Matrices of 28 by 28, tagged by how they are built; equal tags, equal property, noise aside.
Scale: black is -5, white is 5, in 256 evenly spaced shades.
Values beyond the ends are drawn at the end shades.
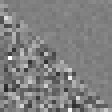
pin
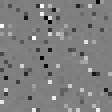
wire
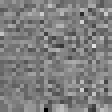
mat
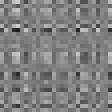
mat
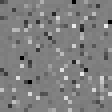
wire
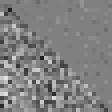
pin
